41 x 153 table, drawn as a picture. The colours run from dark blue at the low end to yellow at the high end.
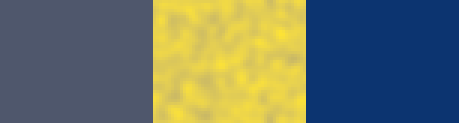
The table splits into one row of 3 panels. Panel 1,1: low, flat. Panel 1,2: very high, blotchy, faint in contrast. Panel 1,3: very low, flat.
